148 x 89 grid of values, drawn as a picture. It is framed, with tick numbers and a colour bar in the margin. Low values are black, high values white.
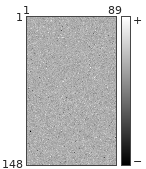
There is no seam. No overall slope runs across the table. Overall the values sit about 70% of the way up the scale. No regular stripes run through it. A few values lie far out on both sides of the bulk. The halves do not mirror each other. The texture is fine-grained noise. No row or column stands out.
